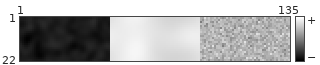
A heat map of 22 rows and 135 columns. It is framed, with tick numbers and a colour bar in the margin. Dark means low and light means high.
The table splits into one row of 3 panels. Panel 1,1: very low, blotchy, faint in contrast. Panel 1,2: very high, smooth, faint in contrast. Panel 1,3: high, fine-grained.
